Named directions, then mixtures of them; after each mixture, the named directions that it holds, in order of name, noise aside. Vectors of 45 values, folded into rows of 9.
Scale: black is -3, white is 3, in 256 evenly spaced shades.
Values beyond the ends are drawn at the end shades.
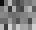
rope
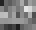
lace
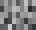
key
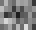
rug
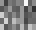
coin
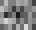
rug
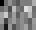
key, lace, rope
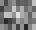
rug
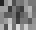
rope, rug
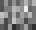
key, lace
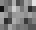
key, rug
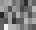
coin, key, lace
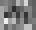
coin, rug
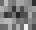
rug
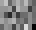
key, rope, rug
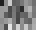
rope, rug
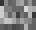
lace, rug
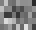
rug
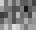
key, lace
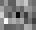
coin, lace, rug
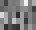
coin, key, lace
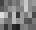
coin, key, lace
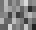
key, rug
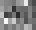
coin, rug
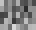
key, lace
